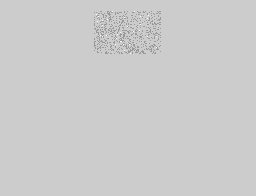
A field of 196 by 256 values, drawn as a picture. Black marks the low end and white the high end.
No overall slope runs across the table. In the top middle lies a patch that is rougher than the rest. The values are skewed, with a long tail toward low values. The top middle is the roughest part. No row or column stands out. On average the colour sits 80% of the way up the scale.
